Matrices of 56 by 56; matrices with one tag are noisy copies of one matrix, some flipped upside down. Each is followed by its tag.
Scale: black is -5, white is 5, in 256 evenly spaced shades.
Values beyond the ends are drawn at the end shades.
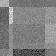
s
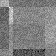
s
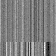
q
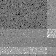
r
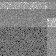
r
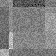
s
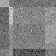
s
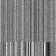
q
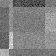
s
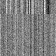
q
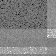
r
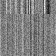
q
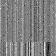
q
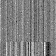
q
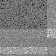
r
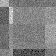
s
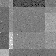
s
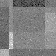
s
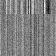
q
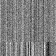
q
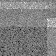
r
